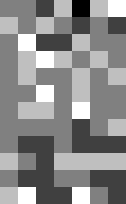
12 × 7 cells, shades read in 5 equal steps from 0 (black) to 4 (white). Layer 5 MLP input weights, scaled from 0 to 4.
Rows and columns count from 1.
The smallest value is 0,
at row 1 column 5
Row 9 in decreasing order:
2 2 1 1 1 1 1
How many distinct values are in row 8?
3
